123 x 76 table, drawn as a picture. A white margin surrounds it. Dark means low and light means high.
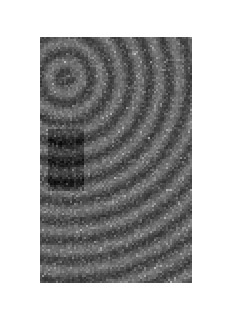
Rings spread out from the top left. The ninth with the lowest average is the middle left. No row or column stands out. In the middle left lies a patch that is lower than the rest.
